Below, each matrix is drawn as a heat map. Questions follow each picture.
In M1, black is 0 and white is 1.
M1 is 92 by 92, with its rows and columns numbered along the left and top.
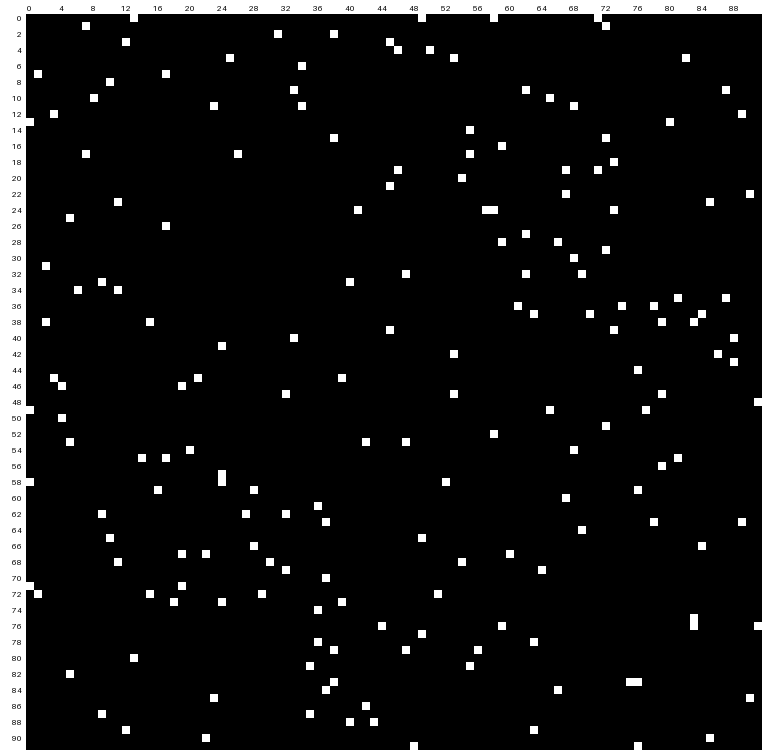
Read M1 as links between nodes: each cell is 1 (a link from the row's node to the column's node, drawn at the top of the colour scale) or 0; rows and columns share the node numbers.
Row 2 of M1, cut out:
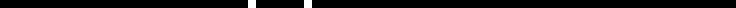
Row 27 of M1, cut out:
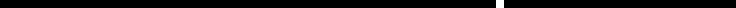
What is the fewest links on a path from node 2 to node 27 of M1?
6
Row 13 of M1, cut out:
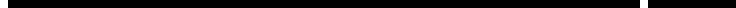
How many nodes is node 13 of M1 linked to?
2
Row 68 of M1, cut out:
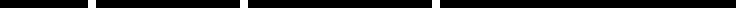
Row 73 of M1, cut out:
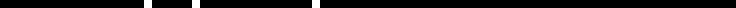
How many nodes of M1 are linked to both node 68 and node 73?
0
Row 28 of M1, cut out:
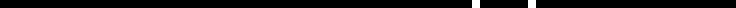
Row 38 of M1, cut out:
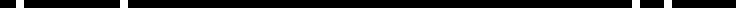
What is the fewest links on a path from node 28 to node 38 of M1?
4
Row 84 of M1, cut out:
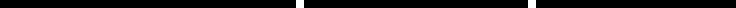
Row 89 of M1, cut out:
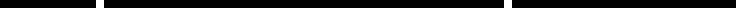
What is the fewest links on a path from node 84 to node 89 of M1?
3
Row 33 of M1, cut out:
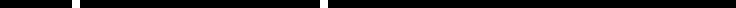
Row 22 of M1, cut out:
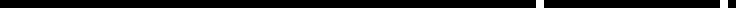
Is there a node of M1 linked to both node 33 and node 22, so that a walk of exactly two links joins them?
no
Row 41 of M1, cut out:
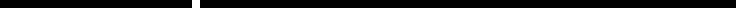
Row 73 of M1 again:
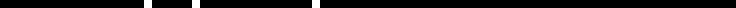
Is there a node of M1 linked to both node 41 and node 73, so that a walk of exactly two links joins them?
yes
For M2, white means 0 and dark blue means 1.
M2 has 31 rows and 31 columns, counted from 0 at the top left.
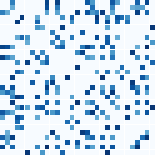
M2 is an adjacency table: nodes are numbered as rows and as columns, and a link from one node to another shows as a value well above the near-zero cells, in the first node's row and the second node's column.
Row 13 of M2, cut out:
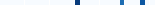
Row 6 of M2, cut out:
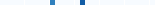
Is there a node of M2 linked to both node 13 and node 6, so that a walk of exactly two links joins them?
no
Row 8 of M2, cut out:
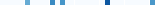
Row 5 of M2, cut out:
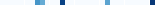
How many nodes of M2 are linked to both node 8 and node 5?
3
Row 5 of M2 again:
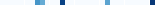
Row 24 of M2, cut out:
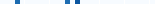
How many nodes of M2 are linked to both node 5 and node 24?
0
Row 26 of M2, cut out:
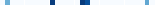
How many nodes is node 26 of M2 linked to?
5
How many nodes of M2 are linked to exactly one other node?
0
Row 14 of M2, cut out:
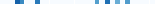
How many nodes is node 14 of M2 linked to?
7
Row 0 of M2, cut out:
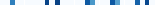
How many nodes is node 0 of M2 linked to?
9
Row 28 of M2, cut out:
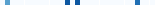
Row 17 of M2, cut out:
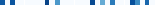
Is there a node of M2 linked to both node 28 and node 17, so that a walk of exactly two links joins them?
yes
